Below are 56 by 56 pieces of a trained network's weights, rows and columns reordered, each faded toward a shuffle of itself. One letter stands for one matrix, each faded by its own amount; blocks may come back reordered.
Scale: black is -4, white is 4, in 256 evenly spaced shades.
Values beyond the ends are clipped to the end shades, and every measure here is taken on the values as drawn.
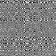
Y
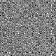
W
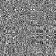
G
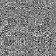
G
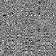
G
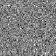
W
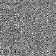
W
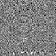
G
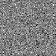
W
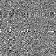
W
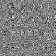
G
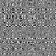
Y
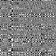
Y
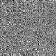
G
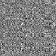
G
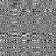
Y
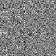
W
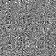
W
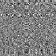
G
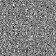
W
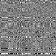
Y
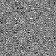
G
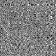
W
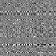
Y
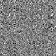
W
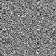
W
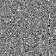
W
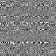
Y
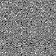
W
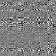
Y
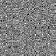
W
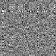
G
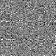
W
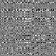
Y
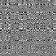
Y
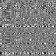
Y
